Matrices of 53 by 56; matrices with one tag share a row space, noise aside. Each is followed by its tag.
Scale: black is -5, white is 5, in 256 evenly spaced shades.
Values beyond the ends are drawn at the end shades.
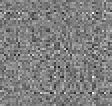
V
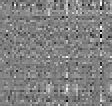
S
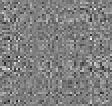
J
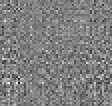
J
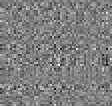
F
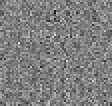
V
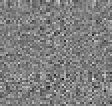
V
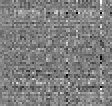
S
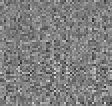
V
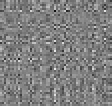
V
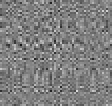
F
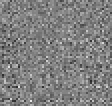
J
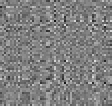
V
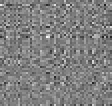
V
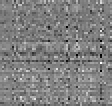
S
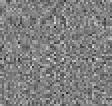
V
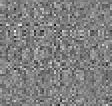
F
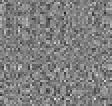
V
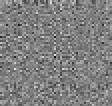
F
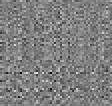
F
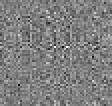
V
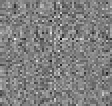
F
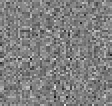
V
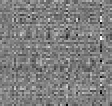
S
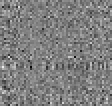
J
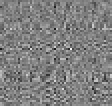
V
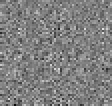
F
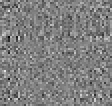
J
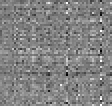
S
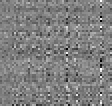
S
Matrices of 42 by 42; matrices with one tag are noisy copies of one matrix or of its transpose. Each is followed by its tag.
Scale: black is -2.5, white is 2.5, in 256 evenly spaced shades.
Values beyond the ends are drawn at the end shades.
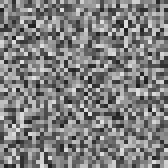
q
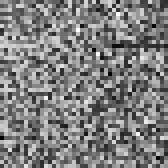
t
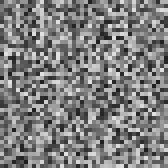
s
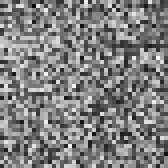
t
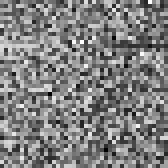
t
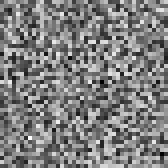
s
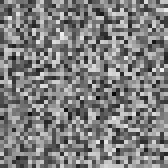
s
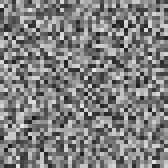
q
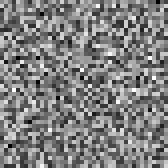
q
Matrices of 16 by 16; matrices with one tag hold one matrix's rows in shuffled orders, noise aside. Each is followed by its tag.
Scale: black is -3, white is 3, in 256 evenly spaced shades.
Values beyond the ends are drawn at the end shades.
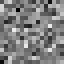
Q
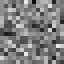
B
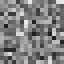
B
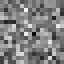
B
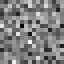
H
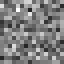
H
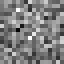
H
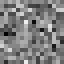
B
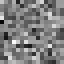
Q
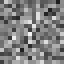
H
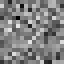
H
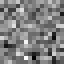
B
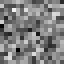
Q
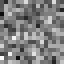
Q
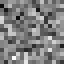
Q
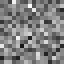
H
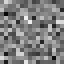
B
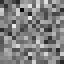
H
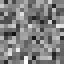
B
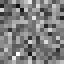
H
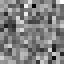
B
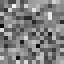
Q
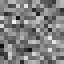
Q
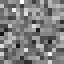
Q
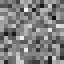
B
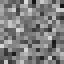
B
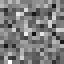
B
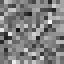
Q
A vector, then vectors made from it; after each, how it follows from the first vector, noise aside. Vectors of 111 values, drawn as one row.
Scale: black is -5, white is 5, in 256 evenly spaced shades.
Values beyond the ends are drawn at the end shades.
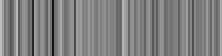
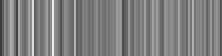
negated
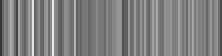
negated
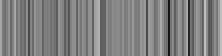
reversed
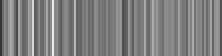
negated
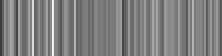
negated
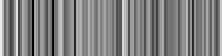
scaled up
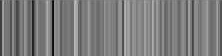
sign-scrambled
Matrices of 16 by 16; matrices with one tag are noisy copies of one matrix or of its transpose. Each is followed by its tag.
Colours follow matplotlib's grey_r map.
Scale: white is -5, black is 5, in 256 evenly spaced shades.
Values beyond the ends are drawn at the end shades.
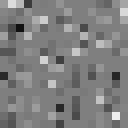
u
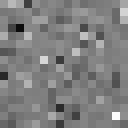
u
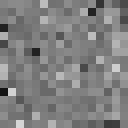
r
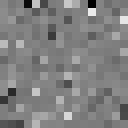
r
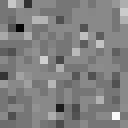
u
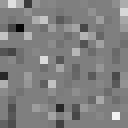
u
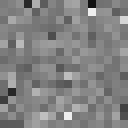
r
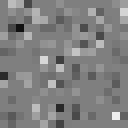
u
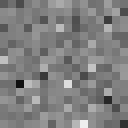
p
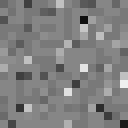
p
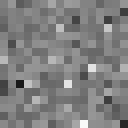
p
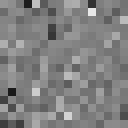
r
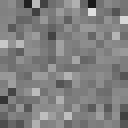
r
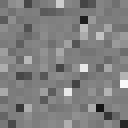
p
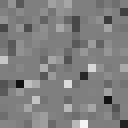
p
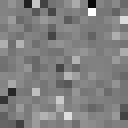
r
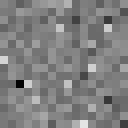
p
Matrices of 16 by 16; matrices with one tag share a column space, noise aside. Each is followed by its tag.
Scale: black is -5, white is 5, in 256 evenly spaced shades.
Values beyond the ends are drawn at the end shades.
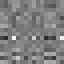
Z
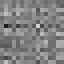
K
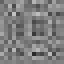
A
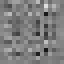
A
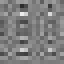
A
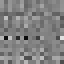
Z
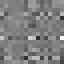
Z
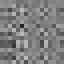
K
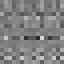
Z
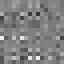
Z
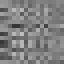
K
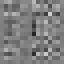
A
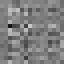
K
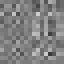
A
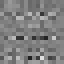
Z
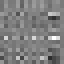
Z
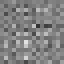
K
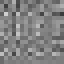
A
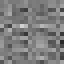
K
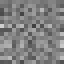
K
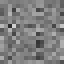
K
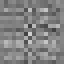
K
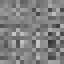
K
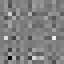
Z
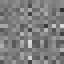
K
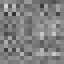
A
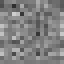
A
